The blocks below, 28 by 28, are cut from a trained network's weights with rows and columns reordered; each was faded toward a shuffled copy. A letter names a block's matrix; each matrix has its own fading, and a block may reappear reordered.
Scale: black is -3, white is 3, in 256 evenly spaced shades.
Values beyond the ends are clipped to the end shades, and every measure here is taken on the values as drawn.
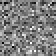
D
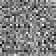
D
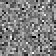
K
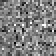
D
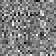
D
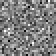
K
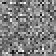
D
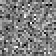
K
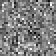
K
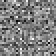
D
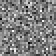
K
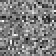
D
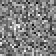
K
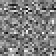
D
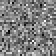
K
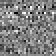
D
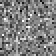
K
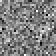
K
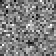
K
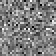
D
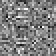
D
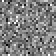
K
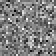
K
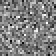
K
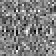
D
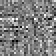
D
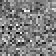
D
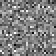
D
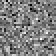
K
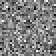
K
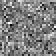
K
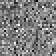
K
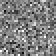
K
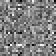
D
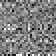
D
